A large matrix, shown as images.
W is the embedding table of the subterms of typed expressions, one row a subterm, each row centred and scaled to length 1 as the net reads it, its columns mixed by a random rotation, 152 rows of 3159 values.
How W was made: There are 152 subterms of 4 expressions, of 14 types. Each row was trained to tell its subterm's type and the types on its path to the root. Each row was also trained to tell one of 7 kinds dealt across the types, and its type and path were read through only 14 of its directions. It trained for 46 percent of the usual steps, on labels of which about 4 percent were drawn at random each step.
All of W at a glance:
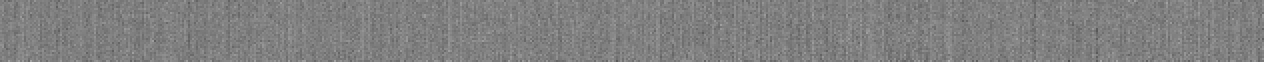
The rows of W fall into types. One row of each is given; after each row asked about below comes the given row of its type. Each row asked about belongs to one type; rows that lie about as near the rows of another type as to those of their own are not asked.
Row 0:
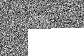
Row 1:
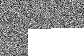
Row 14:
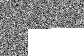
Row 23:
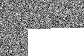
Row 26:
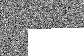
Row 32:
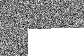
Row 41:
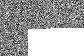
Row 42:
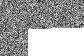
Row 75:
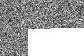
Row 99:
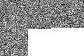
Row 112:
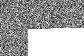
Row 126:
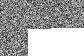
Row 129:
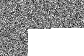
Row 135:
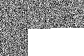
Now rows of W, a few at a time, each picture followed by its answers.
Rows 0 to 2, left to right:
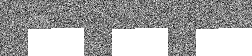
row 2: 41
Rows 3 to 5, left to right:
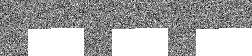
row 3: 1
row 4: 26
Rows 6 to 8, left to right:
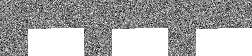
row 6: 0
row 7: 42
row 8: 75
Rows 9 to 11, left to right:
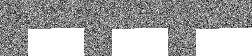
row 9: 135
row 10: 99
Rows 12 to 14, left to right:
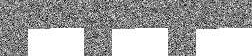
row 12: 75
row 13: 41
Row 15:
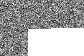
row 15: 112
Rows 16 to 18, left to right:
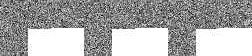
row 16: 75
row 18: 14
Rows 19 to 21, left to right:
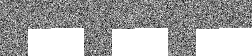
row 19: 23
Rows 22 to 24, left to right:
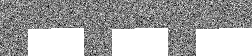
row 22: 112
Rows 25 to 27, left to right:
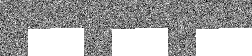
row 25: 23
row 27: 42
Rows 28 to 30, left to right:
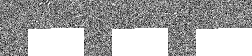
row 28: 99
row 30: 41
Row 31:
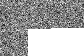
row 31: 129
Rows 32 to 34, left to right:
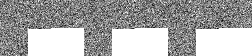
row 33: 75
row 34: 32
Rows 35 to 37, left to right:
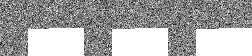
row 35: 23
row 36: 41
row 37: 41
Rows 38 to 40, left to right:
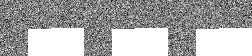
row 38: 0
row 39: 126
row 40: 129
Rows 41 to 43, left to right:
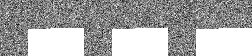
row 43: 41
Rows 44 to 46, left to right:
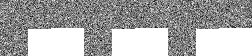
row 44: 126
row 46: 75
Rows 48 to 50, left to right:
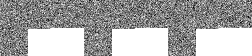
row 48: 14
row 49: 129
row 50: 99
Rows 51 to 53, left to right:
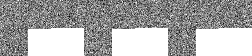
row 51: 112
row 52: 99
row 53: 112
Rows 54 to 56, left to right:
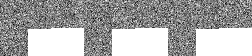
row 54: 32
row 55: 0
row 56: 135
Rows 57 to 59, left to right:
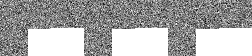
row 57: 42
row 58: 99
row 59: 14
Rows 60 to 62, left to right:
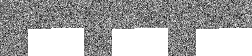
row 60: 32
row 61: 99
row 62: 32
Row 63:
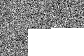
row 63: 129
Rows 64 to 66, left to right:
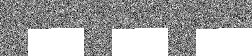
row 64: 14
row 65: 42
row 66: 14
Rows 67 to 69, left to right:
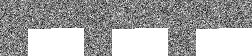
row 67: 129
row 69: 75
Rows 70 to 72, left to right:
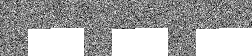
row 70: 129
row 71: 32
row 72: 126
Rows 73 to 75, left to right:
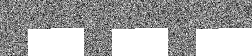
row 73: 126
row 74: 26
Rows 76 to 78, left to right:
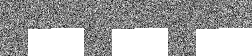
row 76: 99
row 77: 126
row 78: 41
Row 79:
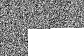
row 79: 135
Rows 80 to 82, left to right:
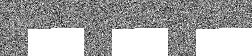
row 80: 99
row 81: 75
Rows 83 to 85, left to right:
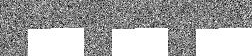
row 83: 26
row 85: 42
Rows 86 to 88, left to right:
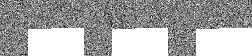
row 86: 1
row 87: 14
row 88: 42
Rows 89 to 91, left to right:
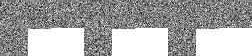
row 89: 75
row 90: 99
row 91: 0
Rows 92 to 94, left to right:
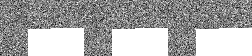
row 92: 26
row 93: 1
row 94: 112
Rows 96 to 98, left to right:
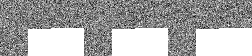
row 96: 14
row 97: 32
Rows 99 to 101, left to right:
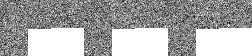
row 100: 0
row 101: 26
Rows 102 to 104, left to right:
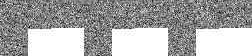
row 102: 1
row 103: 26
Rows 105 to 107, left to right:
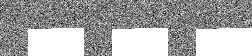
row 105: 26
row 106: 23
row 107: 14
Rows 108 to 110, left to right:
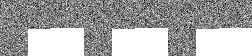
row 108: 14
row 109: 75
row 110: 42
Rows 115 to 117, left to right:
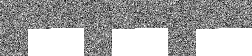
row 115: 129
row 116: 99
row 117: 41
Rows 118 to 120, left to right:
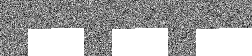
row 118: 1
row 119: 41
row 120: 42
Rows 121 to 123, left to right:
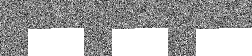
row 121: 135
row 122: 75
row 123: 75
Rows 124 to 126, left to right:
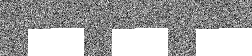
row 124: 99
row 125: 26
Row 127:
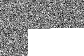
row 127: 112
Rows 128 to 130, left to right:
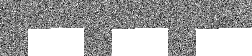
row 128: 129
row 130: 135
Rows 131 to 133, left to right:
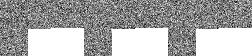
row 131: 41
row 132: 32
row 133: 135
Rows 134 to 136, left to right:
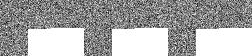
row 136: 112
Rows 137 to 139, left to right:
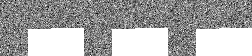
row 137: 112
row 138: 42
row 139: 0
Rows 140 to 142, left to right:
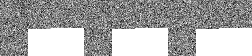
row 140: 41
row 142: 32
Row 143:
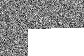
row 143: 0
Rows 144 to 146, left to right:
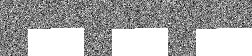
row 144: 126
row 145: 126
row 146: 23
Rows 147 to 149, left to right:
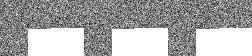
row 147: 23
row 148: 135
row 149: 32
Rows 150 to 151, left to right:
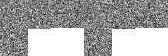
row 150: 129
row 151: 32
